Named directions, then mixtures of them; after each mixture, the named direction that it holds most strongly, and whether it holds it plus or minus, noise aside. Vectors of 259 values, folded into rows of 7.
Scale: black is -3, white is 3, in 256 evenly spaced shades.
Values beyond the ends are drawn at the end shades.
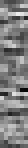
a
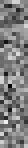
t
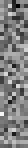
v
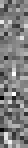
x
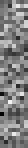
v, minus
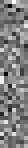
t, plus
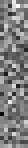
v, minus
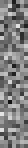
v, plus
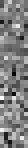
x, minus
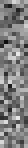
t, plus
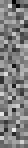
v, plus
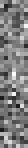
x, plus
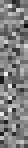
t, minus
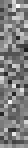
v, minus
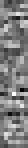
a, plus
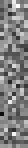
v, minus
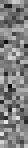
t, plus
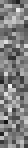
t, minus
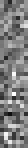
x, plus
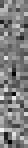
x, minus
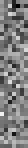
v, plus
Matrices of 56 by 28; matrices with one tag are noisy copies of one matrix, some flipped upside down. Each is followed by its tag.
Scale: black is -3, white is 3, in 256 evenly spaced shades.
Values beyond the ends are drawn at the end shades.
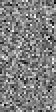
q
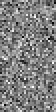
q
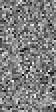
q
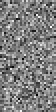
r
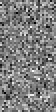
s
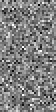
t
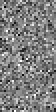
q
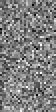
r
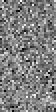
q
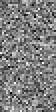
r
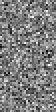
s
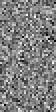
q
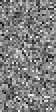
s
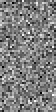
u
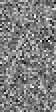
q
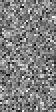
u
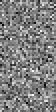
s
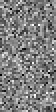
q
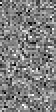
s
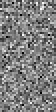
u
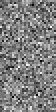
r
